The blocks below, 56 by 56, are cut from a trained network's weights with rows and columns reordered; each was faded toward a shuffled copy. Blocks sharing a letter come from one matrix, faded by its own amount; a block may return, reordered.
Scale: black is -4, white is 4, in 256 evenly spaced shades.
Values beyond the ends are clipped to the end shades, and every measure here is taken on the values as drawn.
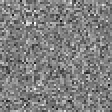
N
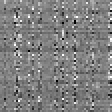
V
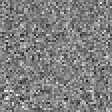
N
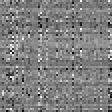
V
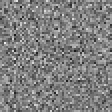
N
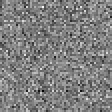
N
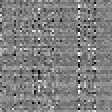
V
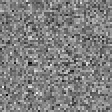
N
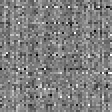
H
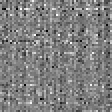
H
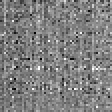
H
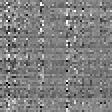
V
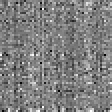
H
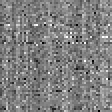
H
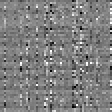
V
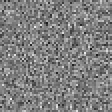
N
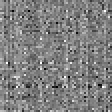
H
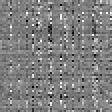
V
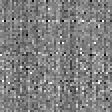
H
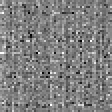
H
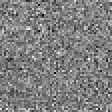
N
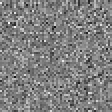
N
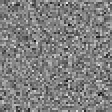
N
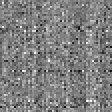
H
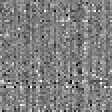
H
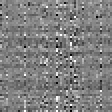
V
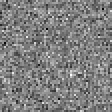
N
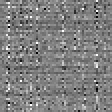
V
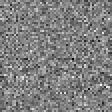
N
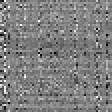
V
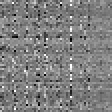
V
